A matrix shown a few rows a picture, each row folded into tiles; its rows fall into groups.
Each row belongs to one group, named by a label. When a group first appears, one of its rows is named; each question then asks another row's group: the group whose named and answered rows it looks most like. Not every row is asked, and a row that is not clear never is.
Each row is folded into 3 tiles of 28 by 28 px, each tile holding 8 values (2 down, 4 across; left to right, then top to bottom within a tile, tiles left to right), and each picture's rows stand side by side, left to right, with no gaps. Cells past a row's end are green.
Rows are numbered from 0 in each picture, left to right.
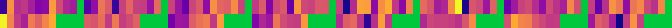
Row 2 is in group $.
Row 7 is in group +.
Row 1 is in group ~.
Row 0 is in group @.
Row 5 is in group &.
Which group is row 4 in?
+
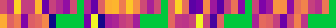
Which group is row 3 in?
+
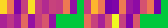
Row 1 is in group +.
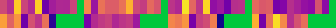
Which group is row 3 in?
@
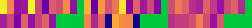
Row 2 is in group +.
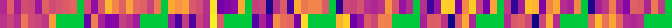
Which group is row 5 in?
+
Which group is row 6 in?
+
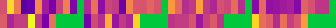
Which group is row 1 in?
$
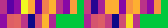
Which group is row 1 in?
+
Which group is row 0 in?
+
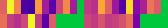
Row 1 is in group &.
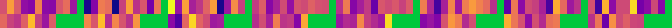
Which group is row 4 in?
$
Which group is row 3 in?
$
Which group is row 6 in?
@
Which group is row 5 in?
$
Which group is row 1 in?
~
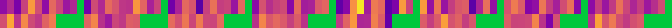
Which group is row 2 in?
~
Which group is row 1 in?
@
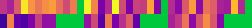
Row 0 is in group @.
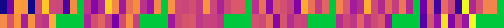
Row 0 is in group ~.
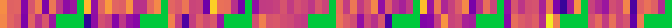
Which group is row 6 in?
&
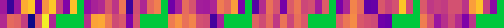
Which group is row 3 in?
~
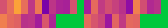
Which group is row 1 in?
@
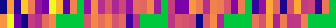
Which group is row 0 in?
@
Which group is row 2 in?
+
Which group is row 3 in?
~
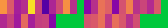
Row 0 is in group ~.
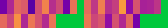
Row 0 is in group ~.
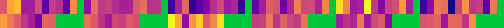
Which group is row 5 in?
~
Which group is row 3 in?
~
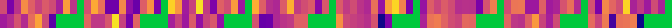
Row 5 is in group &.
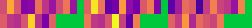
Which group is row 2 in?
~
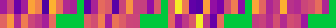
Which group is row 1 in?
~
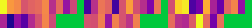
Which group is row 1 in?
~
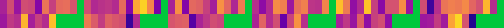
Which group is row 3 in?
+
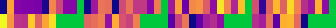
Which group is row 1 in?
~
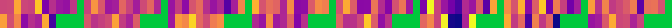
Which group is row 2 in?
&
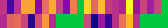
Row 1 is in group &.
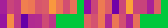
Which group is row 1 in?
~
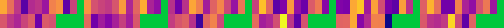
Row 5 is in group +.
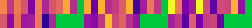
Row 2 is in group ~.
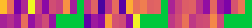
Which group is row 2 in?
&
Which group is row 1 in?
$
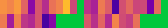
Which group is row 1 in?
~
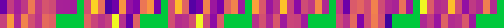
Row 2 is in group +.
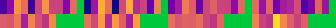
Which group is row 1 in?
~
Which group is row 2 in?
~
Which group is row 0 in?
~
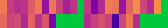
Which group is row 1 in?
+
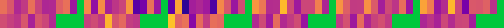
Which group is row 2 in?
@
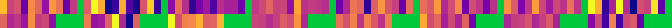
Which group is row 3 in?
&
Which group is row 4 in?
~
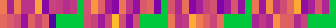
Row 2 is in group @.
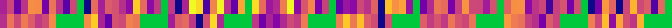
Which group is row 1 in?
@
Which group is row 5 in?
~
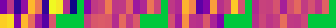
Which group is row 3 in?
~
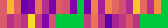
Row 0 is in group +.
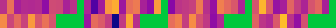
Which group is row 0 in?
@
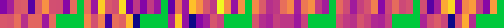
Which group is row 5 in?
+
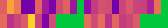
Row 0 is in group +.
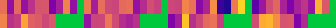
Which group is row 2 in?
&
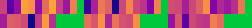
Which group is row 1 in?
~
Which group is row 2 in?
&
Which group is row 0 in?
+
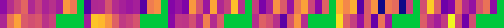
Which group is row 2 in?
$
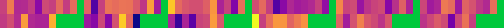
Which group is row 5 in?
+
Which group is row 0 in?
$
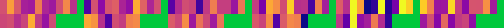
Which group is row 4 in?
&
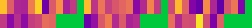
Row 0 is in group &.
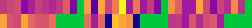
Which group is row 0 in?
@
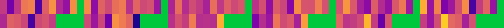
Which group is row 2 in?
$
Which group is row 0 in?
+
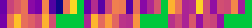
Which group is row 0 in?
&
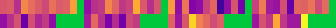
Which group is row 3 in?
$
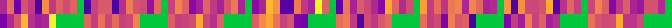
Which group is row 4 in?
@
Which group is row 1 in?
~
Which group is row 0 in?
$
